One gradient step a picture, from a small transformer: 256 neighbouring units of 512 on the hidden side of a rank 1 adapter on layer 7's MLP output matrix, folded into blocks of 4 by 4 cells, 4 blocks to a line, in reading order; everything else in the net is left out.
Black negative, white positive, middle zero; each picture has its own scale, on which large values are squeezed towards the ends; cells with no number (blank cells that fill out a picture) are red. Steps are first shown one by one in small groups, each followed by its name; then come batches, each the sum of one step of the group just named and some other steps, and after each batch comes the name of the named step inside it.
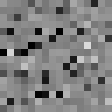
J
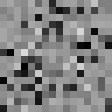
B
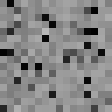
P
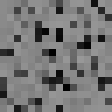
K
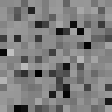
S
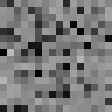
S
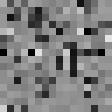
J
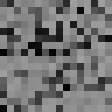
K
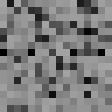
J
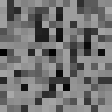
K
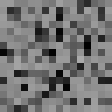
J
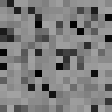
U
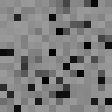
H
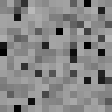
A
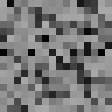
H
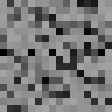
H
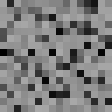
H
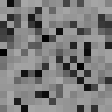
U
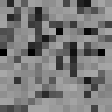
A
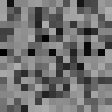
H
